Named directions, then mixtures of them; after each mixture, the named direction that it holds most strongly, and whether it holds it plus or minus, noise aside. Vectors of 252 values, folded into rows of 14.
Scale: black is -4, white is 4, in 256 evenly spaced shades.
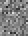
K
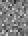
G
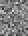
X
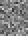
X, minus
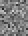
X, plus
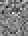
K, plus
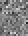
K, minus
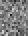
G, plus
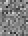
K, plus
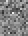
K, plus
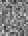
G, plus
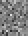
G, minus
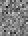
K, plus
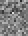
X, minus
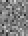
G, minus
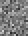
K, plus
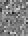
K, minus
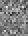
K, minus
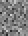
G, minus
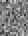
G, minus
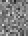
G, plus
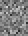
K, minus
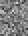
X, plus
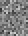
K, minus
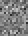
K, minus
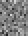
G, minus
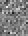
K, minus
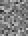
X, minus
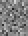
G, minus
